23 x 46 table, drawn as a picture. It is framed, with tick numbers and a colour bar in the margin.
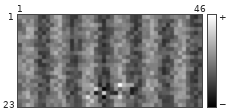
Stripes: upright, repeating 6 times. Slope: none. Roughest part: bottom middle. Odd rows or columns: none. Odd patch: rougher, in the bottom middle.
